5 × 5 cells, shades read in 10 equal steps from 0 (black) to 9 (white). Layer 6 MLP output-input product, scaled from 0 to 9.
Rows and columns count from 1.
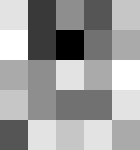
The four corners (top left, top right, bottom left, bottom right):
8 7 3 6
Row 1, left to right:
8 2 5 3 7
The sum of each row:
25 21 34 28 32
